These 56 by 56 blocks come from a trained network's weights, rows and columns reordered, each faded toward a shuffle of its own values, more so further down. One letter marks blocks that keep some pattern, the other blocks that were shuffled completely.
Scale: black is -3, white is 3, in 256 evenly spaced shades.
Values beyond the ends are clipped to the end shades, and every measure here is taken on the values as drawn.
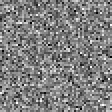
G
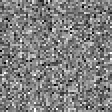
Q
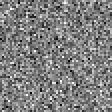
G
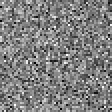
G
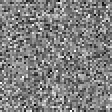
G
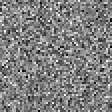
G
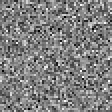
G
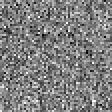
Q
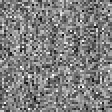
Q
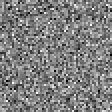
G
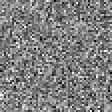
G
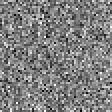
Q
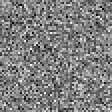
Q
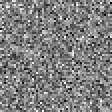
G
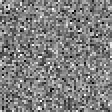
Q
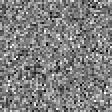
G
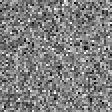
G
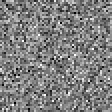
G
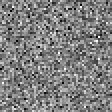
G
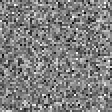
Q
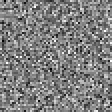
G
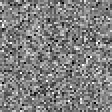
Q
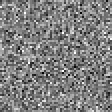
Q
